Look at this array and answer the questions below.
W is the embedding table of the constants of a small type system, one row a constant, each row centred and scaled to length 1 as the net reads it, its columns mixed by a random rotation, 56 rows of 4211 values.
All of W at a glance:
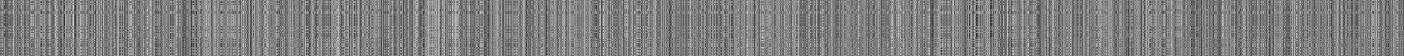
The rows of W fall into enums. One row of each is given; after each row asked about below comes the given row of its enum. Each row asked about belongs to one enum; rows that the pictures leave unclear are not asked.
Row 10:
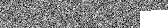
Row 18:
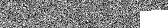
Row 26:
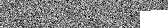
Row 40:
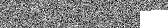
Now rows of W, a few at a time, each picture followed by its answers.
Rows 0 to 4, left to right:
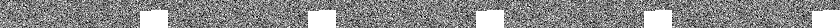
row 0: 18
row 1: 26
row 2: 26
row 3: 18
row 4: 26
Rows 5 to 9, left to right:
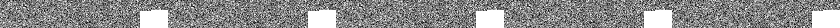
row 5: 18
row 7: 18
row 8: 18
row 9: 10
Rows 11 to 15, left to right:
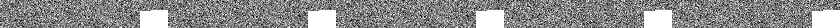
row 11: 26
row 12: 26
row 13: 26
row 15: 18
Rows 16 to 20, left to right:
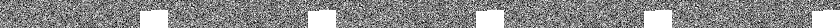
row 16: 10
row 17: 18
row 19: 10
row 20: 18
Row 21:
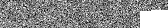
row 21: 18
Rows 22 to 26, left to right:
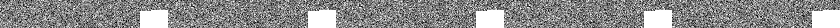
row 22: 10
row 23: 18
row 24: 18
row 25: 18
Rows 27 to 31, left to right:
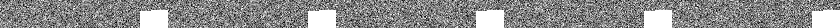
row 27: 10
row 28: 10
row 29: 26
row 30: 40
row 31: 18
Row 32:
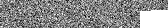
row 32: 26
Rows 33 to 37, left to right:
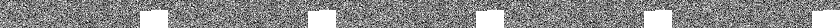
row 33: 18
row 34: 18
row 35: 18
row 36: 18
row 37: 40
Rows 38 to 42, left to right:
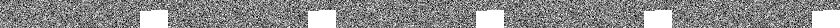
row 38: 10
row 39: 26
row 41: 26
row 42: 10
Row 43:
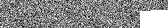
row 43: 26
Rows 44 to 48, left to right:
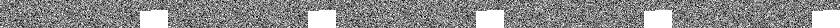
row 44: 26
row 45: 26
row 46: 26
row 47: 40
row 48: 10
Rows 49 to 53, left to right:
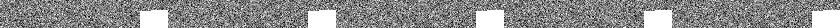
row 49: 26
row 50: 10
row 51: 10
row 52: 26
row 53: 10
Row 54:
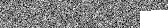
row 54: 10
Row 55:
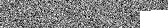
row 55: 26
